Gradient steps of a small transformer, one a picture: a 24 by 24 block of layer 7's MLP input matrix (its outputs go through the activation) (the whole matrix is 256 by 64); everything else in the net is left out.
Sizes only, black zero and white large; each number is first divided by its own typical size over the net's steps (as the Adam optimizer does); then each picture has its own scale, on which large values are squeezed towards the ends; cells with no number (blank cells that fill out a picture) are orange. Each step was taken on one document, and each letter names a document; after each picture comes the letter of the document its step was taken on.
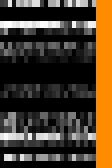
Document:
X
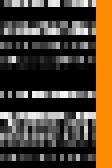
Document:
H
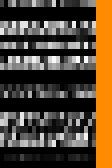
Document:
H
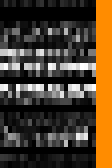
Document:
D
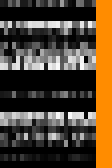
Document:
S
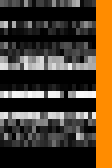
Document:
H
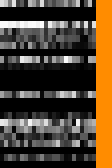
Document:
H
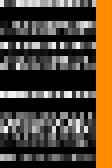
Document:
S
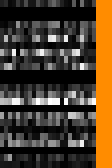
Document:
D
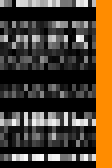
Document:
H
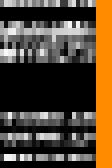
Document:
X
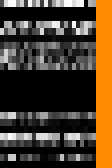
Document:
X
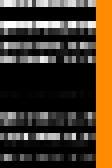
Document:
X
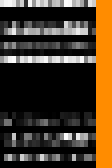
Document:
X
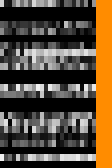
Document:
S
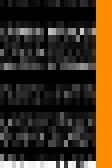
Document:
D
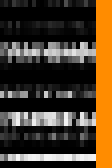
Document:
S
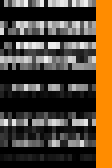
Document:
S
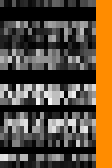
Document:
S
